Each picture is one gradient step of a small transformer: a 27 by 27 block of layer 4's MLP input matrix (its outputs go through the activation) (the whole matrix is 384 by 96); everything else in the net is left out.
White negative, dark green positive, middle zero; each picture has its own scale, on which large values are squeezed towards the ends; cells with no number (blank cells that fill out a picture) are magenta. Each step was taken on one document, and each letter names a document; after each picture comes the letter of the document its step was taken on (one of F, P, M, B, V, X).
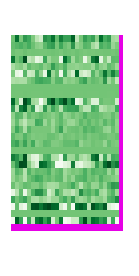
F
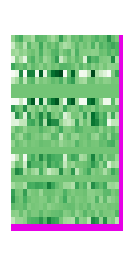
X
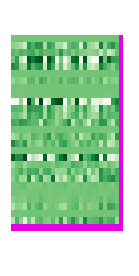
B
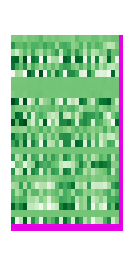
X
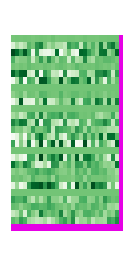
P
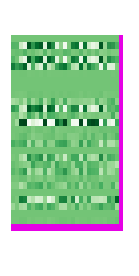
B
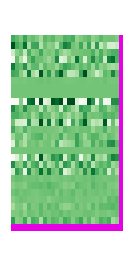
X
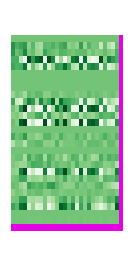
B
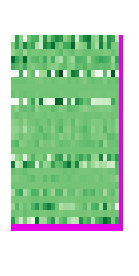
F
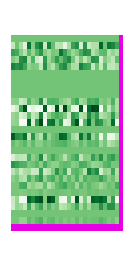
B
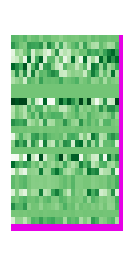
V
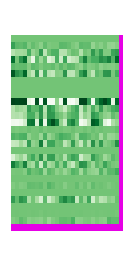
V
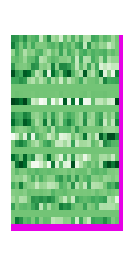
P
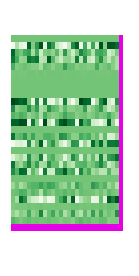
V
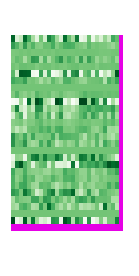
F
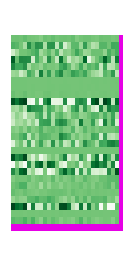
P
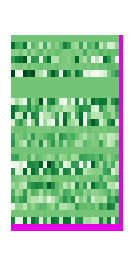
X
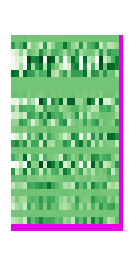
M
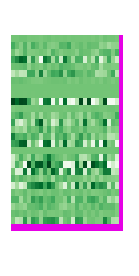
M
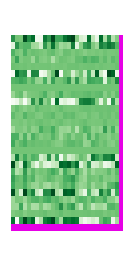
F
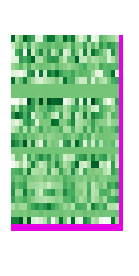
X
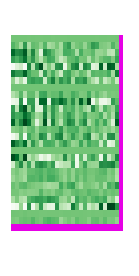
P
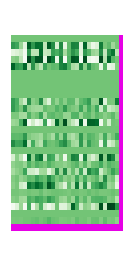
B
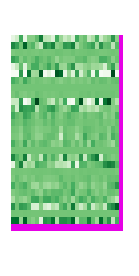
F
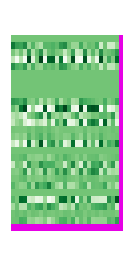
B
